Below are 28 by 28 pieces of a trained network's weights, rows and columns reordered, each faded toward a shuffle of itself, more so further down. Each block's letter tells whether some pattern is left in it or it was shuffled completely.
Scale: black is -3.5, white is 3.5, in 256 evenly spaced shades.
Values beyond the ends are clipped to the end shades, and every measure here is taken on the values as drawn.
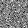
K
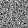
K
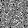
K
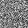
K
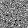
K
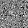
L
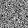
K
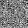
L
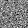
K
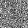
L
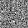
L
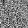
L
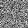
L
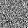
L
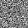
L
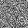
L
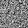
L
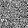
L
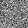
K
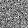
K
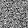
K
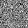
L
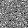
L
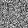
L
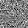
L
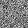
K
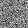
K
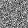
K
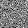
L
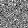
L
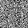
K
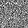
L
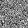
K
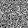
K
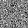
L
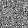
K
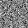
L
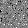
K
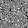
K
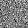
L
